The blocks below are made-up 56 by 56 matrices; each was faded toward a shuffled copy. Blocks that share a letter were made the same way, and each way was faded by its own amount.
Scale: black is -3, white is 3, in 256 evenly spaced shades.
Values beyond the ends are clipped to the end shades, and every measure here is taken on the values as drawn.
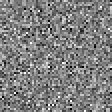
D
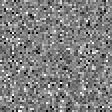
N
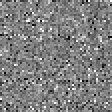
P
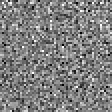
D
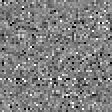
P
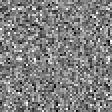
D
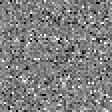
P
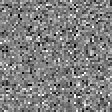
N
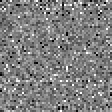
P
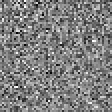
D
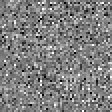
N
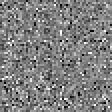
N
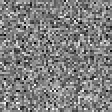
D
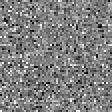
P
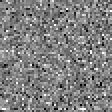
N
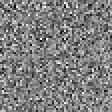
D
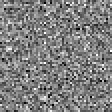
D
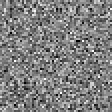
D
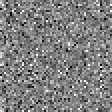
N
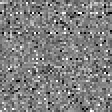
P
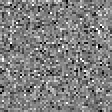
N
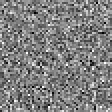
D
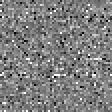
P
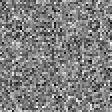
D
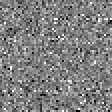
P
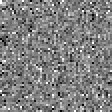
N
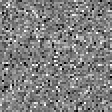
N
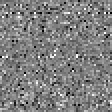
P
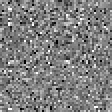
N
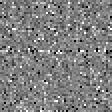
P
